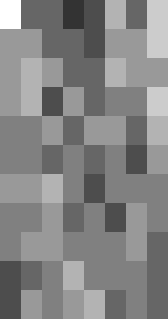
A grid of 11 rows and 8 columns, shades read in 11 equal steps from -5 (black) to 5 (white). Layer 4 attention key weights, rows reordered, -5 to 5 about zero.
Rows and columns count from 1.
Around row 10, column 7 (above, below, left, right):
1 0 0 -1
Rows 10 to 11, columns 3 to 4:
0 2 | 0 1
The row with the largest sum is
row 3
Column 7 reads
-1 1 1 0 -1 -2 0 1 1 0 0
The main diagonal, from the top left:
5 1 1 1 1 0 0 0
